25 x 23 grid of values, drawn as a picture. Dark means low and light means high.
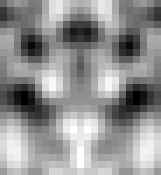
No row or column stands out. It is mirror symmetric from left to right. There are no lone odd cells. Overall the values sit about 60% of the way up the scale. The bottom middle is the ninth with the highest average. The field is mottled with small blotches.
